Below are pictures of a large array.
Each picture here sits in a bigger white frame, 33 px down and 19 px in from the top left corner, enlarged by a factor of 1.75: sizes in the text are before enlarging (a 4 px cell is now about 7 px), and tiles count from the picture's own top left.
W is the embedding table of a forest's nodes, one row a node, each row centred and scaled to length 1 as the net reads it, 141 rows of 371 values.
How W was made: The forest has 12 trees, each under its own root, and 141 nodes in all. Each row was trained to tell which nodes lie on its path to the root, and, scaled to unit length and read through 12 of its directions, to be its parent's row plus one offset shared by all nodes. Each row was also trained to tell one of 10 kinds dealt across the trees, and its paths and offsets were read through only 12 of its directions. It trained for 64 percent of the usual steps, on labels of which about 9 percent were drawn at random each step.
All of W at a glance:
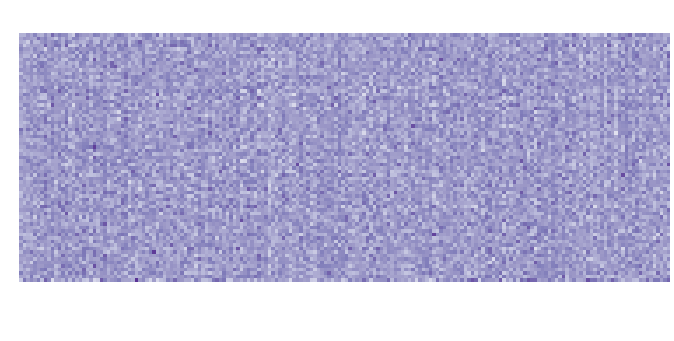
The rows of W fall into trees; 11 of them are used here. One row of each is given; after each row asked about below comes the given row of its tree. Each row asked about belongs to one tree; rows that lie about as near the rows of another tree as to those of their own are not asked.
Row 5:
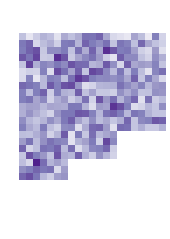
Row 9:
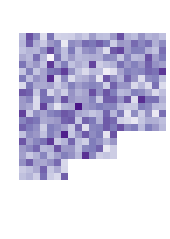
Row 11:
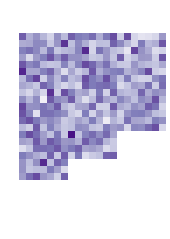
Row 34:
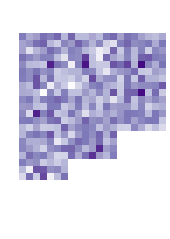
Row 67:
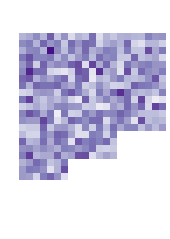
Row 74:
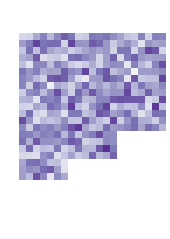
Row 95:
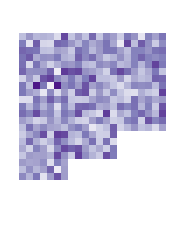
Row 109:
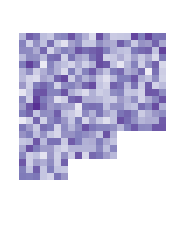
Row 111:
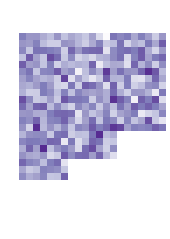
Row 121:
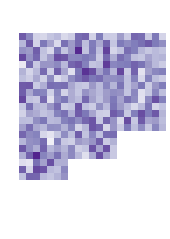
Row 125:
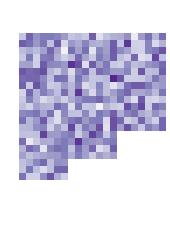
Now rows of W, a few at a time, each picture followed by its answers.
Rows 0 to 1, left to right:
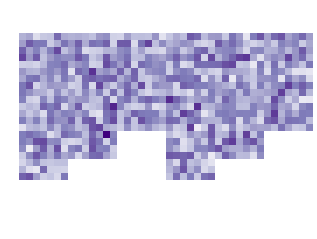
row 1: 67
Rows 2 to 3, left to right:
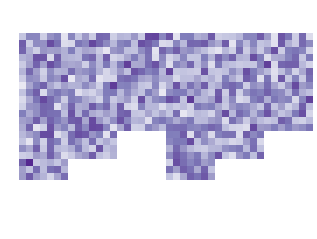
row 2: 9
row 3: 121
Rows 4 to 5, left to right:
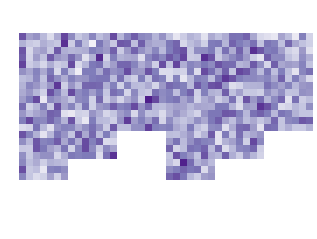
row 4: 11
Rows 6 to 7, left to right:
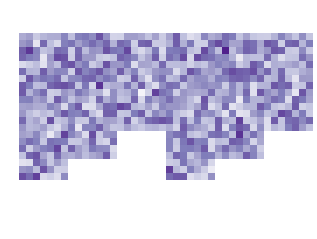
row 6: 95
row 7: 11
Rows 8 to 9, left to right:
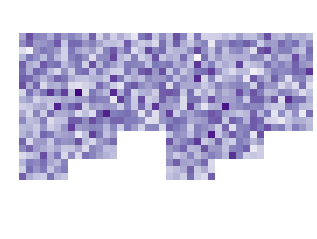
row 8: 74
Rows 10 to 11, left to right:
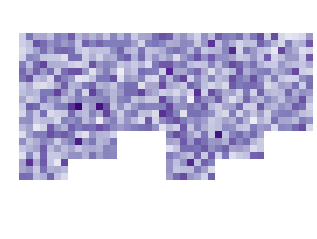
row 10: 74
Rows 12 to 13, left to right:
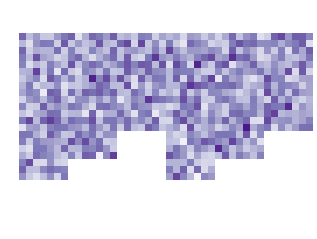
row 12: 34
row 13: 67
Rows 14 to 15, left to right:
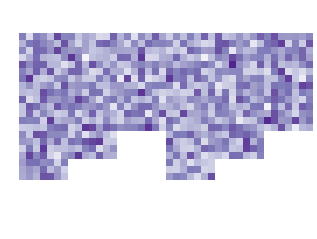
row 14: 111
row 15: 74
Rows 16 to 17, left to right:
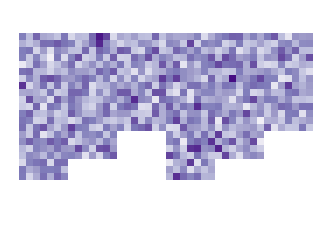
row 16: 95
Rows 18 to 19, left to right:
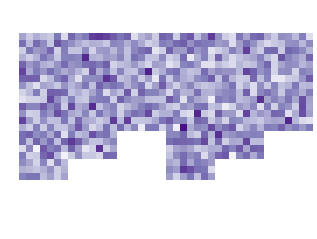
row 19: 111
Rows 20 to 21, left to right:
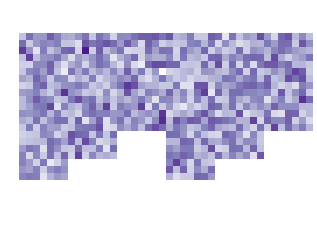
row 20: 125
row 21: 121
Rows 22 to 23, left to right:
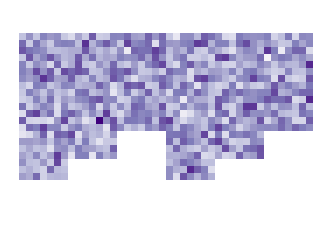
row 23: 74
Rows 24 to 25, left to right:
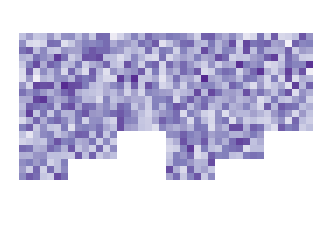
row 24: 5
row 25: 11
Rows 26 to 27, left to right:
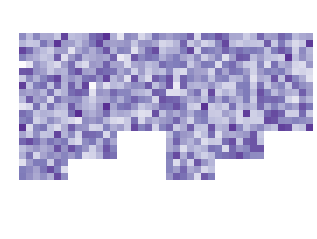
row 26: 95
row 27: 109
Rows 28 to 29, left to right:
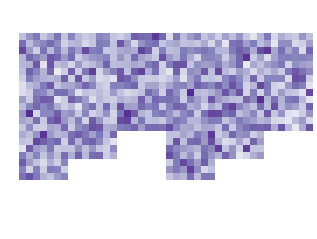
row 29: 5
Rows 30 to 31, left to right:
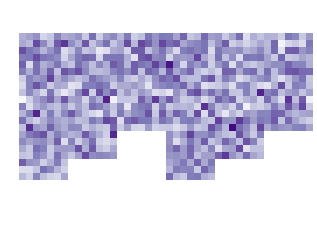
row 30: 34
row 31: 111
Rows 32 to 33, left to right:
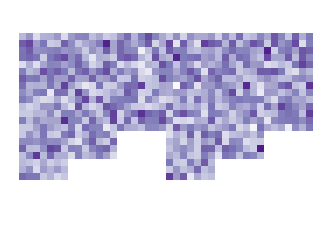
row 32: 125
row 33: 125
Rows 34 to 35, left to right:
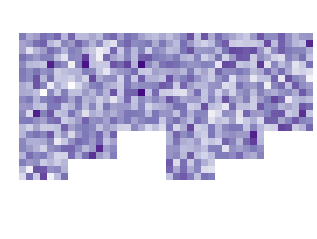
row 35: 109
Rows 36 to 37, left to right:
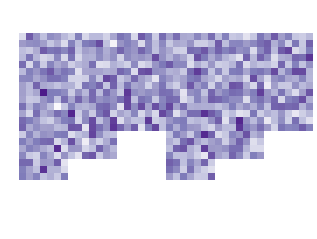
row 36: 74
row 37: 11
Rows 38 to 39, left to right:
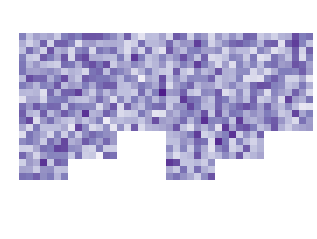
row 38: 95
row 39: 9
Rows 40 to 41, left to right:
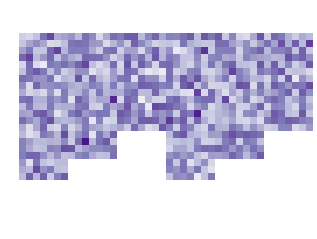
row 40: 67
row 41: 11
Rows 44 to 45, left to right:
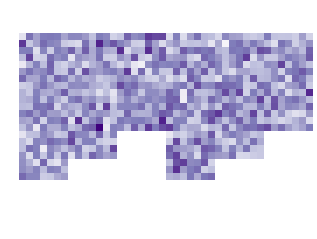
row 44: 125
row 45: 5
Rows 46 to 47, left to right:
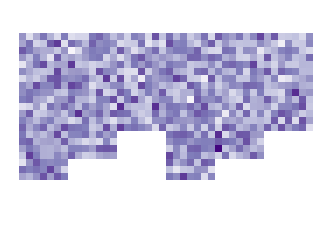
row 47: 111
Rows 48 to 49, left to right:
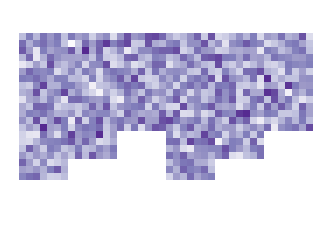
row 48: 125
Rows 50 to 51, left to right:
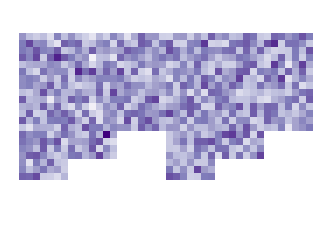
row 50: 111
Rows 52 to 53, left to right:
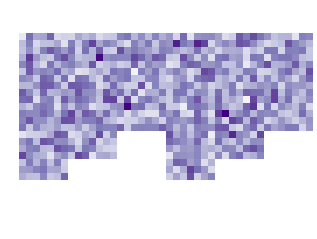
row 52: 67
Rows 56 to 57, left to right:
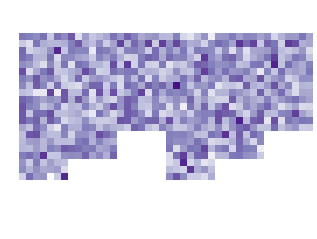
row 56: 11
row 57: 9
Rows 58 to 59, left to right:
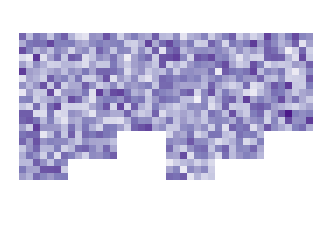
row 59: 125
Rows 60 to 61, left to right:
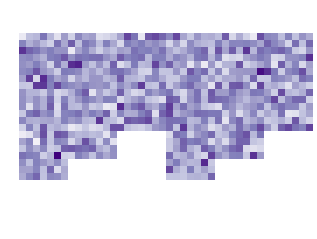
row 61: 11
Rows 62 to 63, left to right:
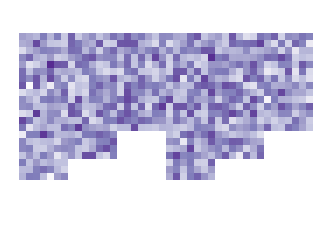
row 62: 74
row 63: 67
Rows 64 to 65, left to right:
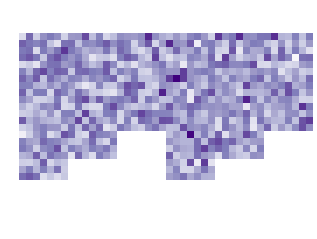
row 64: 125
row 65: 125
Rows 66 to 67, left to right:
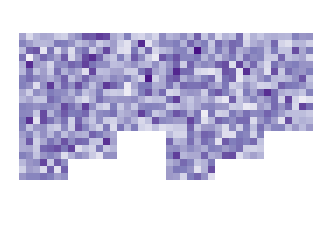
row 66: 5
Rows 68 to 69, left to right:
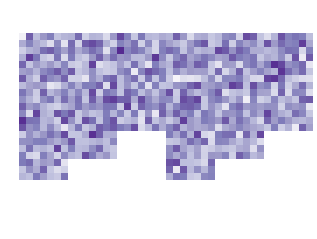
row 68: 74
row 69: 121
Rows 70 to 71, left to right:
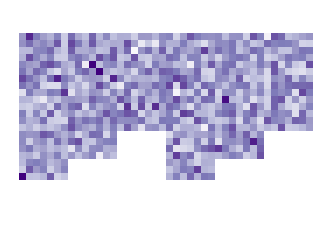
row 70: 74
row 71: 95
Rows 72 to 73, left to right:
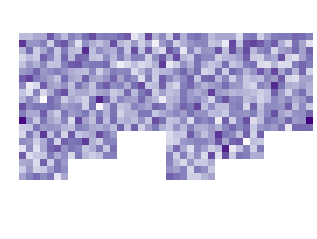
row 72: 125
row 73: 125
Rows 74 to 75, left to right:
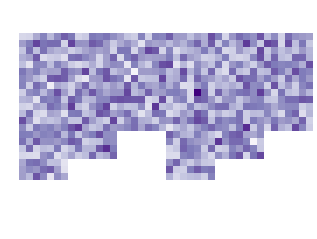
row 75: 34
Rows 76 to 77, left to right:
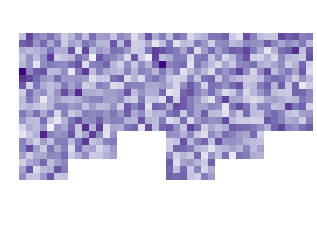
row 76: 125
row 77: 109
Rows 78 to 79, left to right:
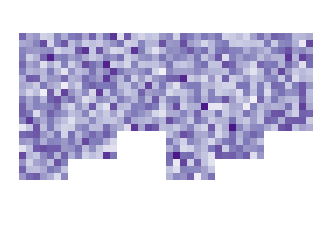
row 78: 11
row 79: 111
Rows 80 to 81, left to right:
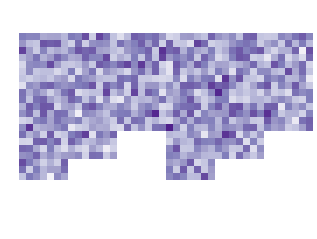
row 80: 121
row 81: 5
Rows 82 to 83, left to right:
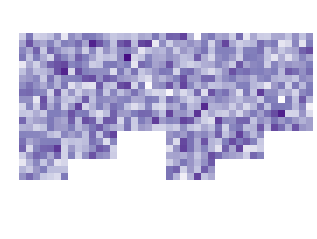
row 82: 9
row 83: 11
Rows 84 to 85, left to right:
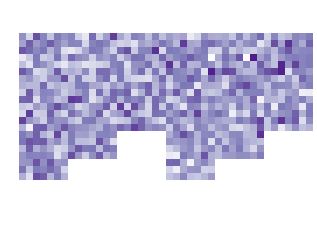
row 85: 34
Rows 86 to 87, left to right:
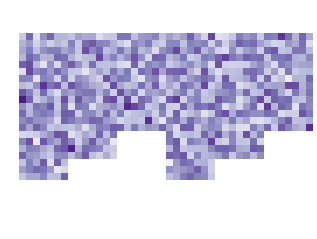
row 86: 67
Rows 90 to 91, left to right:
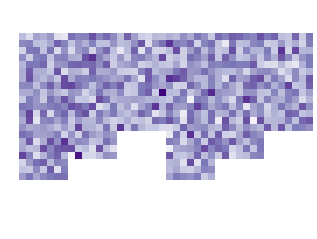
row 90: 5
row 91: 125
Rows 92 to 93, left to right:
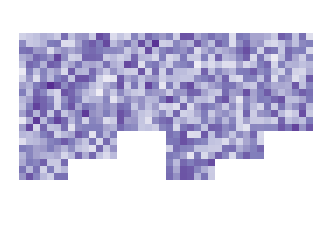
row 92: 5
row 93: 109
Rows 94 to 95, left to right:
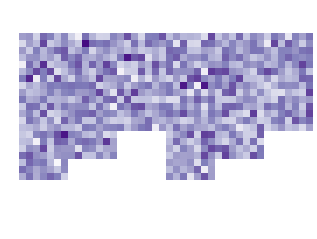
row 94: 67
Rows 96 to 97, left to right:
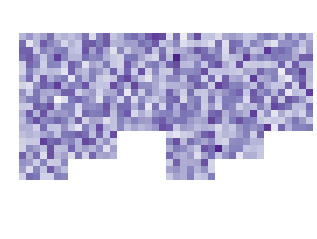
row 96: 67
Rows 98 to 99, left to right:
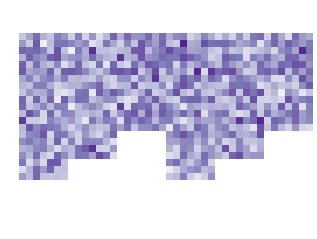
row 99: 34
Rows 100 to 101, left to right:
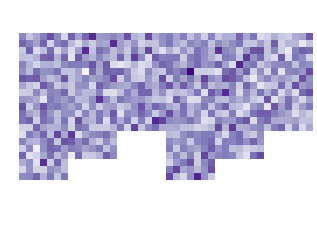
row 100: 125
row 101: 95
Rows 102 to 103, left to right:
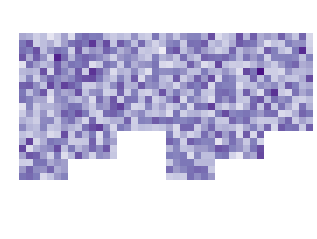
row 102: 5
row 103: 67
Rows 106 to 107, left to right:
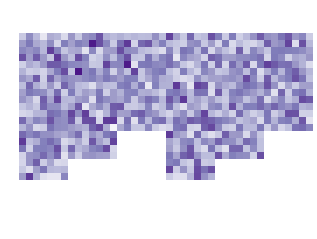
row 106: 9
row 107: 121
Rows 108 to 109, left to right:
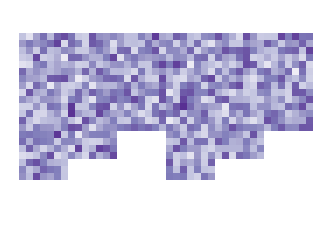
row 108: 74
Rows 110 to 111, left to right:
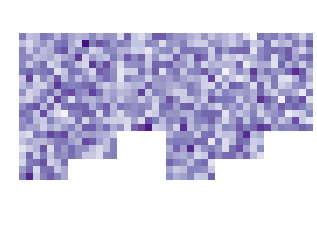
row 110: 95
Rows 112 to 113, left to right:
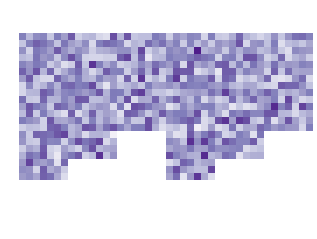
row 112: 111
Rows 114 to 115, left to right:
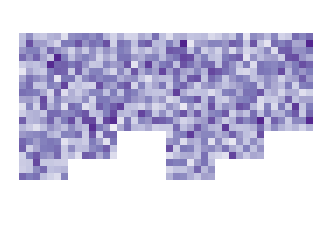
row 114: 9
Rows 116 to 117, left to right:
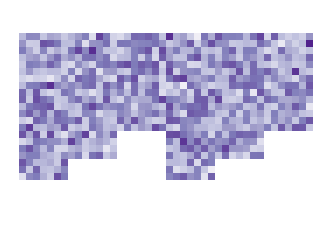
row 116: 121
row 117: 11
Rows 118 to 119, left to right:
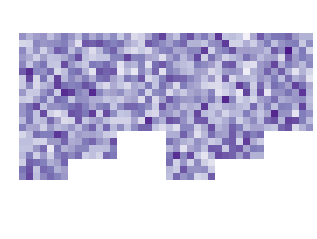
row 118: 95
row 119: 111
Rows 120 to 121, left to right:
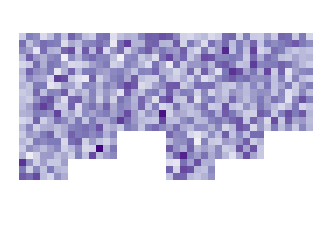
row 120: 74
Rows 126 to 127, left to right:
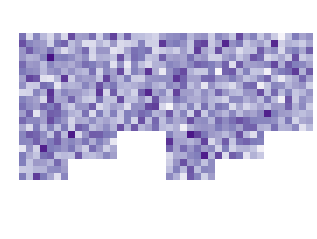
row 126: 111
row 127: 9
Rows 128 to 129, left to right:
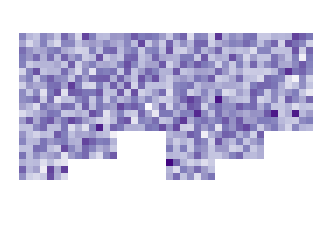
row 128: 67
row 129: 9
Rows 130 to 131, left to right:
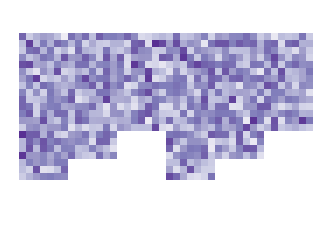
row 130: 121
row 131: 9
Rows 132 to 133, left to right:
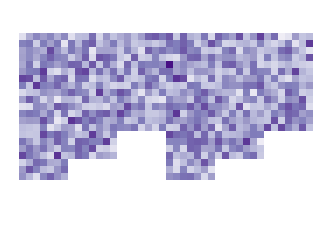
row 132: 67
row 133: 111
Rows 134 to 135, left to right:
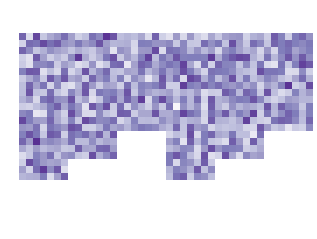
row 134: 34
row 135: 67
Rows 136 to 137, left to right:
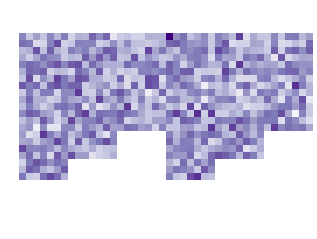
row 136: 5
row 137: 111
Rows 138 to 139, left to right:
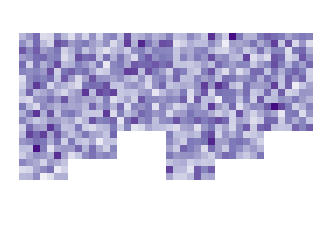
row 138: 34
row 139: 67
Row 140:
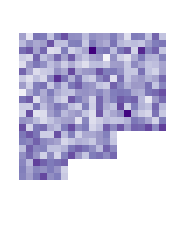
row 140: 109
